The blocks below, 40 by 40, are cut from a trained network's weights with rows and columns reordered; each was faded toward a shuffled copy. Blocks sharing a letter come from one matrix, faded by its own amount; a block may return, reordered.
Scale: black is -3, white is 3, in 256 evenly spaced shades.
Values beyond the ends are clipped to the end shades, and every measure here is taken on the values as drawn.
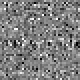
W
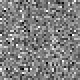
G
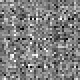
W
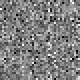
G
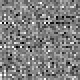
W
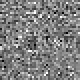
G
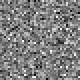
G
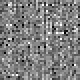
W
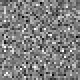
G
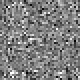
G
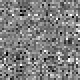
G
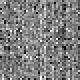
W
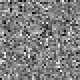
G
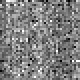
W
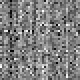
W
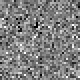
G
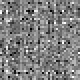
W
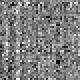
W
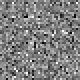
G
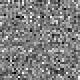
G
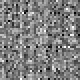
W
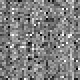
W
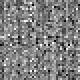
W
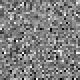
G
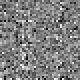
G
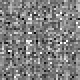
W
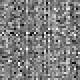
W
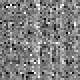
W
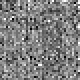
W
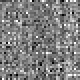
W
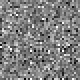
G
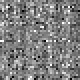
W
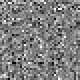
G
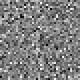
G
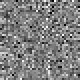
G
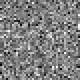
G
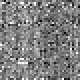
W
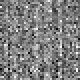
W
